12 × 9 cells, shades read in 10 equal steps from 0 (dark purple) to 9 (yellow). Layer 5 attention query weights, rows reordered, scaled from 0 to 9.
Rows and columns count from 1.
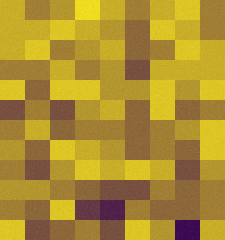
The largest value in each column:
8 8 8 9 7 8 8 8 8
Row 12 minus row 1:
1 -2 -2 -4 -4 3 -1 -8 2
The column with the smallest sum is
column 6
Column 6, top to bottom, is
5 4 4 3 6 4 4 4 8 3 5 8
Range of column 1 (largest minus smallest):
5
